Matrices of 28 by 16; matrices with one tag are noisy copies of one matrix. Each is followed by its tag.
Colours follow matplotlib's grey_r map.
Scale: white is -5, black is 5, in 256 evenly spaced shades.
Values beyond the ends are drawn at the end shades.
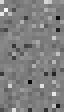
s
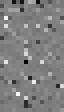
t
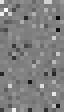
s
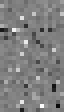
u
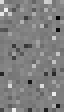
s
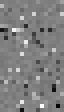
u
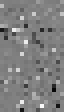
u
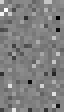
s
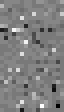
u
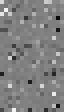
s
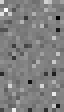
s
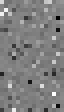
s
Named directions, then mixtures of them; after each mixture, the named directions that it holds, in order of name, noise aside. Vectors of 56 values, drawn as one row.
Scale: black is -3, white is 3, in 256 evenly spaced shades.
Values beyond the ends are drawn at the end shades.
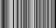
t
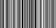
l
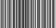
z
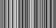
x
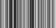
t, x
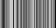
t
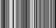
t, x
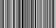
l, z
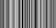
l, x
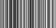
x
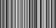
l, z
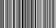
l, z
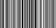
l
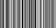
l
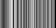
t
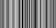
l, x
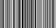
l, z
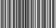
z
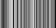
t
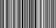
l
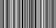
l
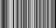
t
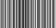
z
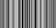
l, x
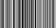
l, z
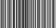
z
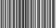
z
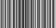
z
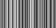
x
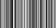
t, z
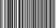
t, x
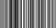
l, x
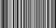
t, x
